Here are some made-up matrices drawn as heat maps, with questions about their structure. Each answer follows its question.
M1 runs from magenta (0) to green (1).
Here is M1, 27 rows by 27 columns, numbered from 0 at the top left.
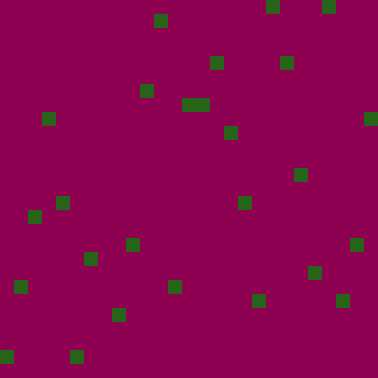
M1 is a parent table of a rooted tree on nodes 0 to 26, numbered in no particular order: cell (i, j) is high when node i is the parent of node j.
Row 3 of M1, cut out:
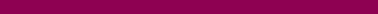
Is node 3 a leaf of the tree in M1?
yes
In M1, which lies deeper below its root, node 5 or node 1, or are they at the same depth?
the same depth
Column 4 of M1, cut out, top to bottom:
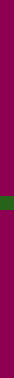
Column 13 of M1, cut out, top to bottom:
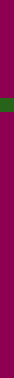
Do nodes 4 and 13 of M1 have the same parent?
no
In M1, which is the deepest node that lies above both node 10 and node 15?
4
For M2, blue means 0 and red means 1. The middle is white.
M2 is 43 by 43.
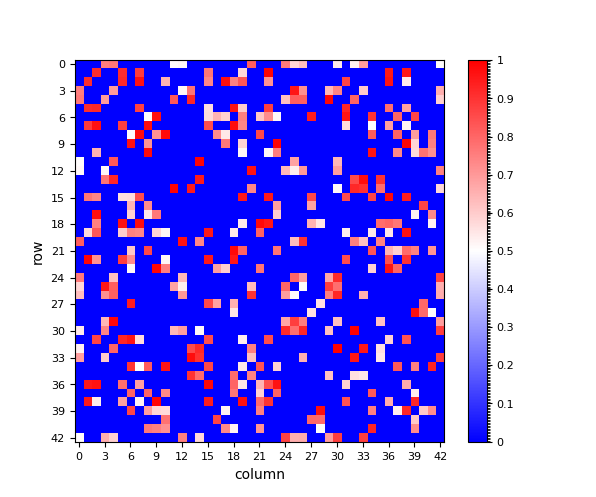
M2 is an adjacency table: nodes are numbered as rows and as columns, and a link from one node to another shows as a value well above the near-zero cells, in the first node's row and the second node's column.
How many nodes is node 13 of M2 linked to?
6
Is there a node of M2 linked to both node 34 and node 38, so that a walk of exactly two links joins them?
yes
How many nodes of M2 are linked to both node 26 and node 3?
8
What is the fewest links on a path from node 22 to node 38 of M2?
1
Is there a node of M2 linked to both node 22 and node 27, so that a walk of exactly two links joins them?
yes
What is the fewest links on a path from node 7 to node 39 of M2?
2
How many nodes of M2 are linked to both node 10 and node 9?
5
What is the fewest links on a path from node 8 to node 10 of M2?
1
